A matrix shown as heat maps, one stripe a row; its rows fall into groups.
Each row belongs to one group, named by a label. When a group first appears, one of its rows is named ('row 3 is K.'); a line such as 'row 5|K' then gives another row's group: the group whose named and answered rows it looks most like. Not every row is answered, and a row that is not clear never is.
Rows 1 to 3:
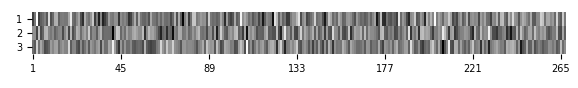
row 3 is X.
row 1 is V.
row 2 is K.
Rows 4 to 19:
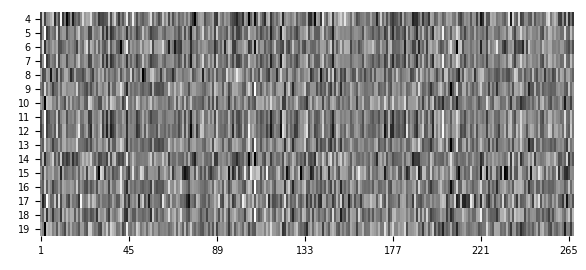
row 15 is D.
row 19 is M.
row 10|M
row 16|X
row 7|V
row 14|K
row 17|D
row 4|K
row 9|X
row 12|V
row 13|X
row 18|X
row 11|V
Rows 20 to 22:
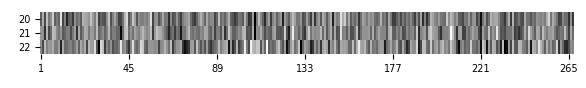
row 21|K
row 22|D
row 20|K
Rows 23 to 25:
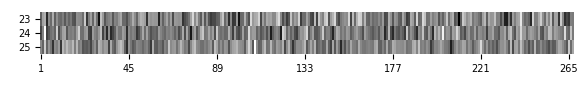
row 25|X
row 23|D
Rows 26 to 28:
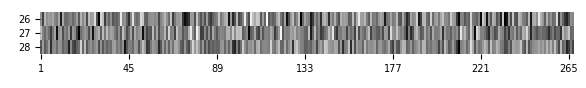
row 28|D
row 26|D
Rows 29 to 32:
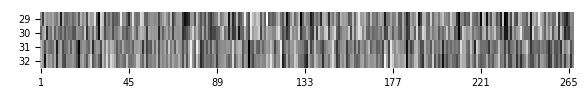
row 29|D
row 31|M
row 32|M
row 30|D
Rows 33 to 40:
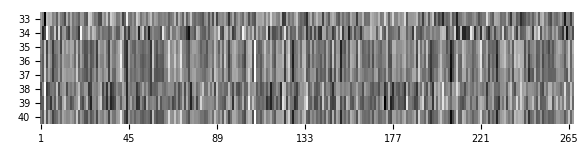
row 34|D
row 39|V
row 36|X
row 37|X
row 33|M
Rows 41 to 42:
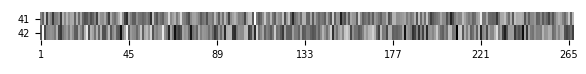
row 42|K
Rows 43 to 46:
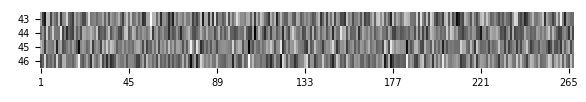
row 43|M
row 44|K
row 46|V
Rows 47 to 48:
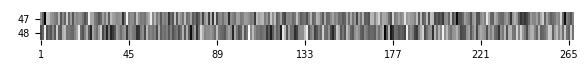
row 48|V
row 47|M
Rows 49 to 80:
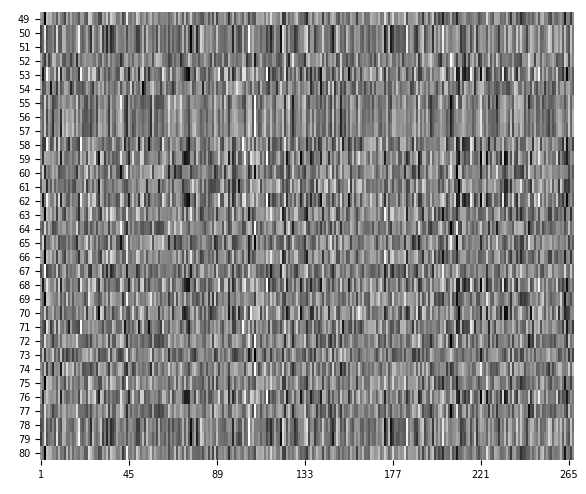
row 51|V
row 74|X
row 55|X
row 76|D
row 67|V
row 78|V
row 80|M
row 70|D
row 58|D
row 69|M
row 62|D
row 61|D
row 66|M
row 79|V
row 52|K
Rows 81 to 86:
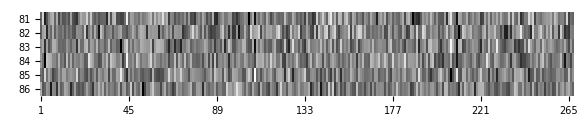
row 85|X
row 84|M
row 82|D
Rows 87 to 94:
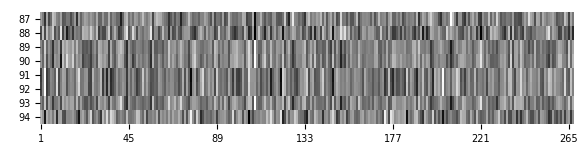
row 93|X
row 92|V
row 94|M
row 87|K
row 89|X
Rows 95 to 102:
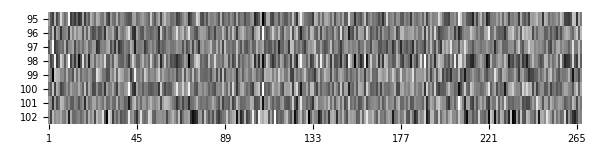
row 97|V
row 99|M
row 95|K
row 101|K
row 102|D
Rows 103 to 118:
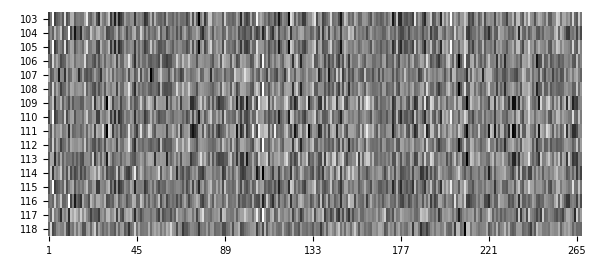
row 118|K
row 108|X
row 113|D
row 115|V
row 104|K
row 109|D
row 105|V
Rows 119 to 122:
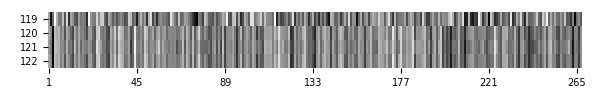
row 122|M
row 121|M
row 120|M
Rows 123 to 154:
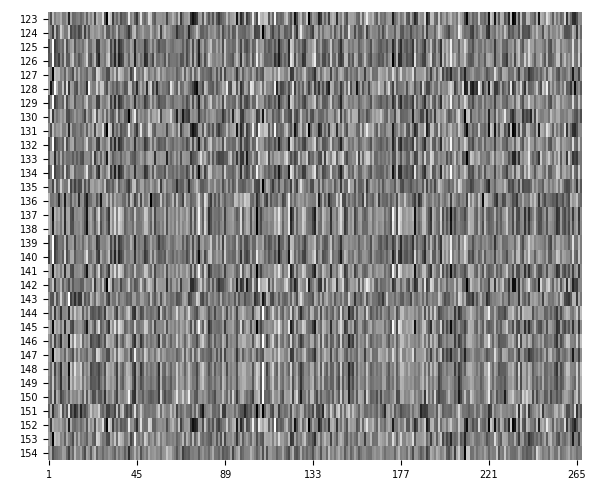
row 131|D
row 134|V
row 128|D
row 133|D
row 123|D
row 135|K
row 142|D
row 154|K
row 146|X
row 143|K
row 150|X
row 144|X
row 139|V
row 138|M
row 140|V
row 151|K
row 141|M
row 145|M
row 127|M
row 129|V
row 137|M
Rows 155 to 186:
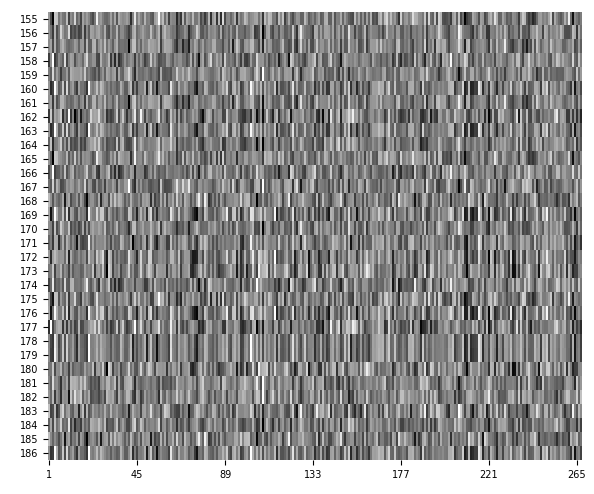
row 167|X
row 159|X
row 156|K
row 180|D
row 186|D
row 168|M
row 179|D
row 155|M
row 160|D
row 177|K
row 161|K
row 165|M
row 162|K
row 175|M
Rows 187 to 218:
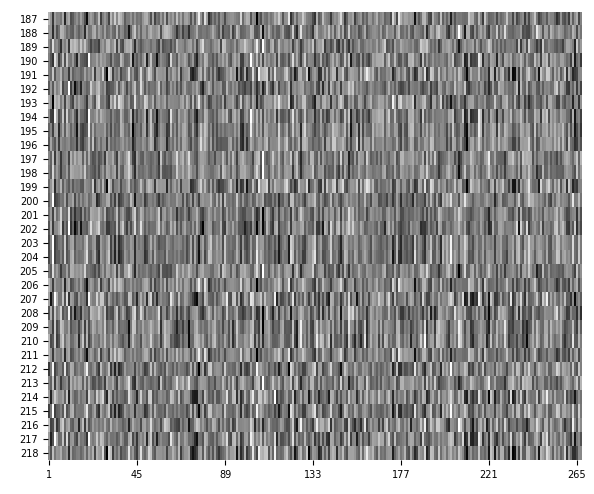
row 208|K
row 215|V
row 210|K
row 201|K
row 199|D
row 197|X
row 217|D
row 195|D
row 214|D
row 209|K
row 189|X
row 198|X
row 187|M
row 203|V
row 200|V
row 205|X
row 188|K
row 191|D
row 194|D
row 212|V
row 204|V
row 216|K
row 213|X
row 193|M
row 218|D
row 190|D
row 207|D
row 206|M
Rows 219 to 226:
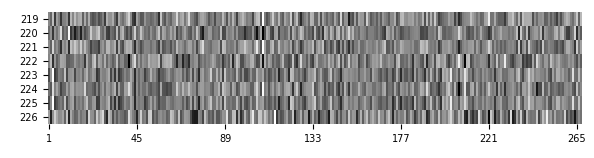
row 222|K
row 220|K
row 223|V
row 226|D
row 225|V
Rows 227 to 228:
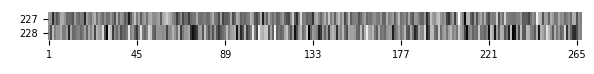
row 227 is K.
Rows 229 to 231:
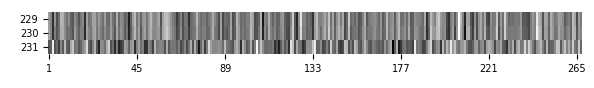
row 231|V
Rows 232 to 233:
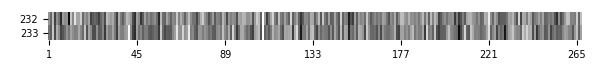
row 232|X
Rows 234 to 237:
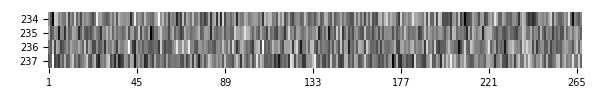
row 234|M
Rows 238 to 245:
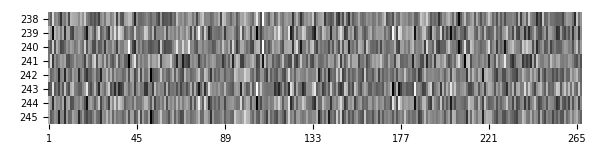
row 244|M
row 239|M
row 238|X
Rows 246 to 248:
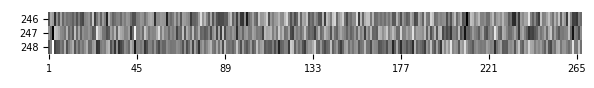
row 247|M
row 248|V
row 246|D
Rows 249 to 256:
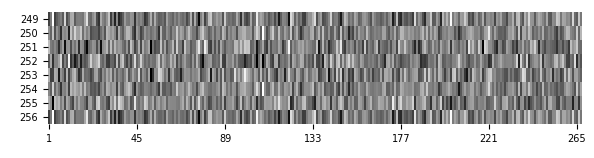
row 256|V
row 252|K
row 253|M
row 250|X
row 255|M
